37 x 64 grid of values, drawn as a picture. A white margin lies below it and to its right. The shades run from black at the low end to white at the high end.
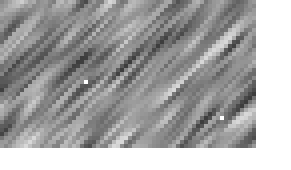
Histogram: bell-shaped. Grain: diagonal, up to the right. Lone odd cells: 2, each higher than its neighbours. Odd rows or columns: none. Mirror symmetry: none.
